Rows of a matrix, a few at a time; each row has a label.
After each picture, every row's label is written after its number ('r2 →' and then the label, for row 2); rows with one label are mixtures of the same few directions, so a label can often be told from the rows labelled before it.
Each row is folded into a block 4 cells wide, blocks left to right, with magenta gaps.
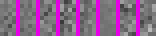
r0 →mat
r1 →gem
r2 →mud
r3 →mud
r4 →mud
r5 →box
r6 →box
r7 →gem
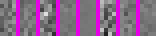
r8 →gem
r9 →mat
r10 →mud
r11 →box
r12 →mud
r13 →mat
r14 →mat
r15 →box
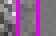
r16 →box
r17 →box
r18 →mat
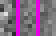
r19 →mud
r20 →mat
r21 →mud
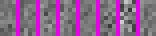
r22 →gem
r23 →mat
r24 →mat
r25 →mud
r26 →mud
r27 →mat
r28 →mud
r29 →mat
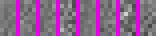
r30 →mat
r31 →mud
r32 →gem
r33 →gem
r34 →mud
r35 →gem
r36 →mud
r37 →mat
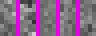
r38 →box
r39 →box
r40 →mat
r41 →mud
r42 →gem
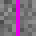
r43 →mud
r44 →gem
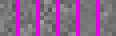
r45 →gem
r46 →gem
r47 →mud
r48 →box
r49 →box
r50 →mud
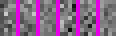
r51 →mat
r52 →box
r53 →mud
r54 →gem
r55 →mat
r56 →mat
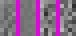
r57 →mat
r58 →gem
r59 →mat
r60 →gem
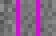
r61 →mud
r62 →mat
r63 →gem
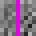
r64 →mat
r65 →mat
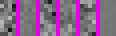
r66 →gem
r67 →mud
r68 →box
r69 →gem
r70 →box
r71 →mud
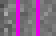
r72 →mat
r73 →mud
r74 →mud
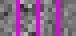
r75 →mud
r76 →box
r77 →mud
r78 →mat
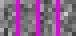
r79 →mat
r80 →box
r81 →mud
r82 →mud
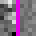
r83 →box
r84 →gem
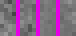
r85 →box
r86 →gem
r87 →mud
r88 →box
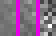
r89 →box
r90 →box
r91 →mat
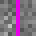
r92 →mat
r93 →gem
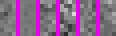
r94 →mud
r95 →mat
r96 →box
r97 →box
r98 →gem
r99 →box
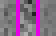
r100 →mat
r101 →box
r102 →mat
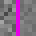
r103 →mud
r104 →mud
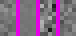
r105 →box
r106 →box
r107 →gem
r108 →mud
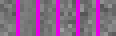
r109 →box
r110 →mud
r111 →mud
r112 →gem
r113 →mud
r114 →box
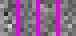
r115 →mat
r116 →gem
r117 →box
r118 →mat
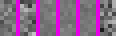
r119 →mud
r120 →box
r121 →box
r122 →gem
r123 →box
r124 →gem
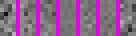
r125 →mud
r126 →mat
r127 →box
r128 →gem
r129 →mat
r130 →mat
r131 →gem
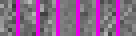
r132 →gem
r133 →box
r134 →mud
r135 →mat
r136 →mud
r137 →mat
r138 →mud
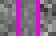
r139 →box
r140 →mat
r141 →box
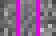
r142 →mat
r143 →mat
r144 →gem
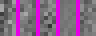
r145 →mud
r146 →mud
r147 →mat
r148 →mat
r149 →mud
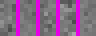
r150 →gem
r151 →box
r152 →mat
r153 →box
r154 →mat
